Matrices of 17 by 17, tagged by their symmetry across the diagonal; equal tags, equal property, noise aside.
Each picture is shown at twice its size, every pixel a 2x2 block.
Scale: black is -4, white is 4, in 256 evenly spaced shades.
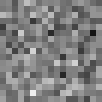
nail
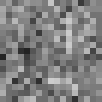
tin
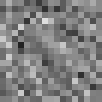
nail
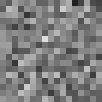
tin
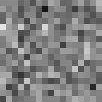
tin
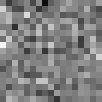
nail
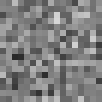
nail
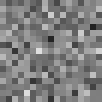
nail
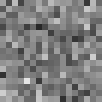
tin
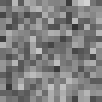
tin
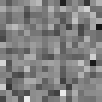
nail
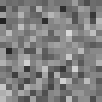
tin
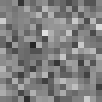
nail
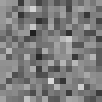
tin
